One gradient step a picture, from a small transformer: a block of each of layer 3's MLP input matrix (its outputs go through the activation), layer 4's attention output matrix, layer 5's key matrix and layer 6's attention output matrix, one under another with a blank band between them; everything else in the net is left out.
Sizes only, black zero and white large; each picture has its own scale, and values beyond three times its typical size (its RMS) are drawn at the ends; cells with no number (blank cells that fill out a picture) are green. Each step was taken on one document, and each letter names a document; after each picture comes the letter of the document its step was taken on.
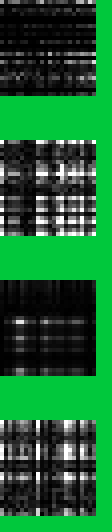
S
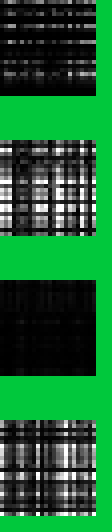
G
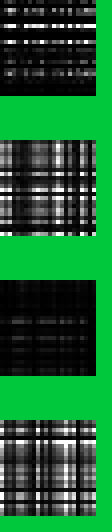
G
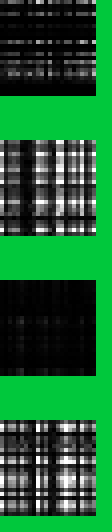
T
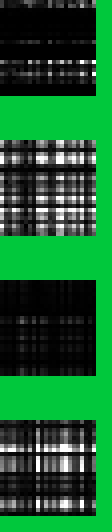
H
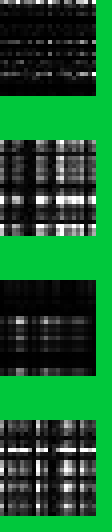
T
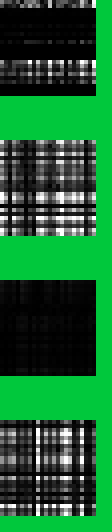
H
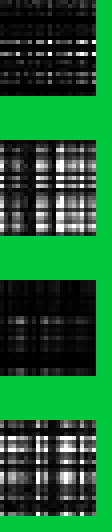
T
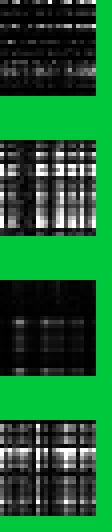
S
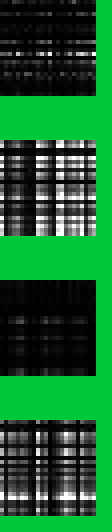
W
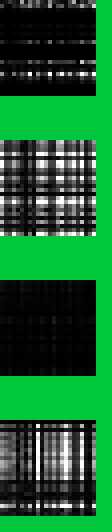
H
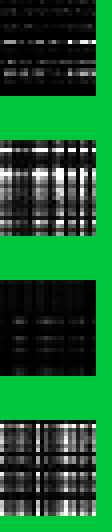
G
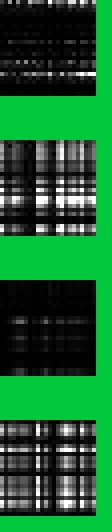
T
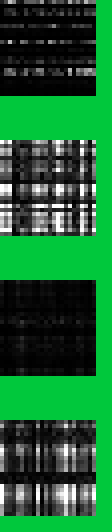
G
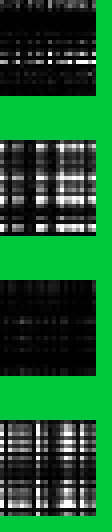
T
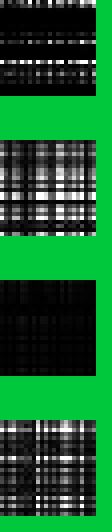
H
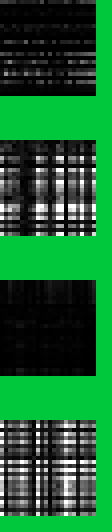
S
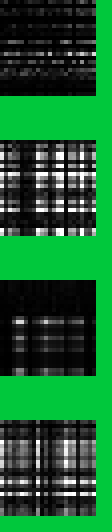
S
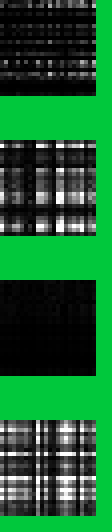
T
